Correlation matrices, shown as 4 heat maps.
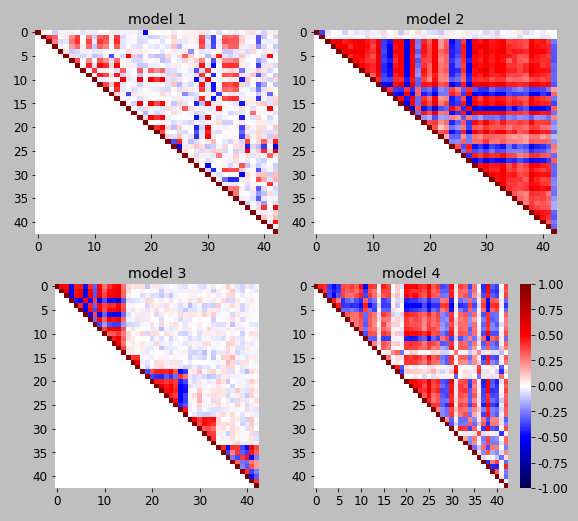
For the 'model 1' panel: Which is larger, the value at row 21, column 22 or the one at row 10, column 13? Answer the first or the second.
the first
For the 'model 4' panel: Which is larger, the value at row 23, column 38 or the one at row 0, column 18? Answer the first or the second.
the first
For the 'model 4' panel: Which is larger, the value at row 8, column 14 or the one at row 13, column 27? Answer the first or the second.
the second
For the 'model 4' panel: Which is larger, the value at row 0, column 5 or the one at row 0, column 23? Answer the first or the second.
the second
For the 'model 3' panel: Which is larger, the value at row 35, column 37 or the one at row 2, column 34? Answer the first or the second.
the first
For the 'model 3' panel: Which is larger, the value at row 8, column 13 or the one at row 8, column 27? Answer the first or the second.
the second
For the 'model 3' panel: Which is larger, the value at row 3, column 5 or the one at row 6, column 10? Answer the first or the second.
the second
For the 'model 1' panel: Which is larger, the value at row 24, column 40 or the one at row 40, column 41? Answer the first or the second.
the second
